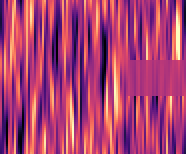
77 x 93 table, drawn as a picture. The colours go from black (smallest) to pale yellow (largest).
Odd patch: calmer, in the middle right. Histogram: bell-shaped. Ninth with the highest average: bottom middle. Mirror symmetry: none.
